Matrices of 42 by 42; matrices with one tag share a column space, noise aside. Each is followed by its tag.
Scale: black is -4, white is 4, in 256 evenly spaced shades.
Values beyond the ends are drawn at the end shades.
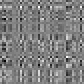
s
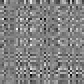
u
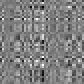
s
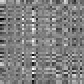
u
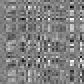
s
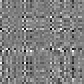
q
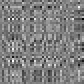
s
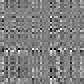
q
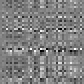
q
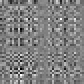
u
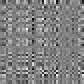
u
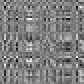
s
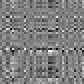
q
